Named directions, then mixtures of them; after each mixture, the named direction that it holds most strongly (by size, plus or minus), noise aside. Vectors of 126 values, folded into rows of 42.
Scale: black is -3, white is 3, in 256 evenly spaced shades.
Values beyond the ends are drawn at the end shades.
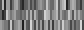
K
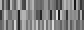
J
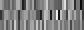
J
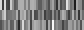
K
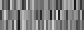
J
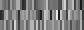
J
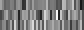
J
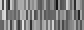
K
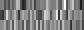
K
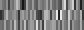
J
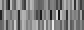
J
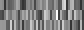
K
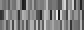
J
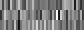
J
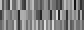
J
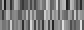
K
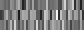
J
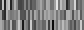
K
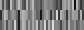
J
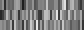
K
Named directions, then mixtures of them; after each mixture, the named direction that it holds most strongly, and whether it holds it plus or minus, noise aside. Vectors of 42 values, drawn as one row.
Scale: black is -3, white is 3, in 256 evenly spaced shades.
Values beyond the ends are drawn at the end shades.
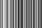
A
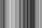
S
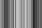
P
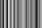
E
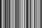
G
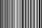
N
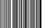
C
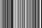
C, minus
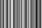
E, plus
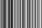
C, minus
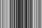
P, minus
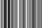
E, minus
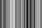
S, plus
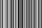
A, plus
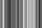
S, minus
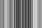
P, minus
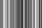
A, plus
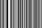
E, plus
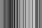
S, minus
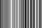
N, plus
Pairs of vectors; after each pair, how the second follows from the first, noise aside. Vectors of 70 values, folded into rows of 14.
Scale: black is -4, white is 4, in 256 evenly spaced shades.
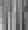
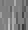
partly zeroed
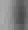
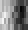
scaled up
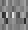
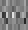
copied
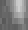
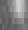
copied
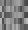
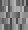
shuffled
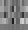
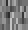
shuffled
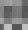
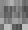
copied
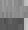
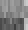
copied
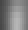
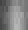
copied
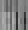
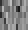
shuffled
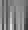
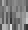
sign-scrambled
